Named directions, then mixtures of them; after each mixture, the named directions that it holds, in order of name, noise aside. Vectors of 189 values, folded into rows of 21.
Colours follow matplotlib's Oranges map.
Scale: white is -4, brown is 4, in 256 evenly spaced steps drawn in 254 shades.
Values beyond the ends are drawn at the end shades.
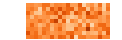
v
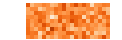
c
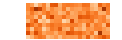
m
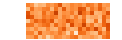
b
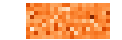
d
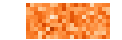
c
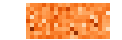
b, d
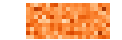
m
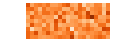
d, v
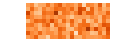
b, v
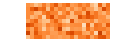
m, v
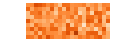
b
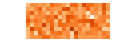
d, v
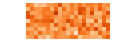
b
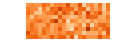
v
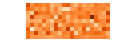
d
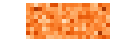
m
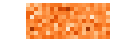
d, v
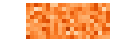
d, m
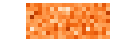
d, v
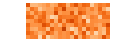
b, c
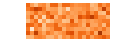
d, m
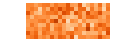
v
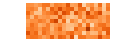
v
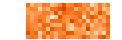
c, v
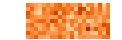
b, v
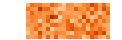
c, v
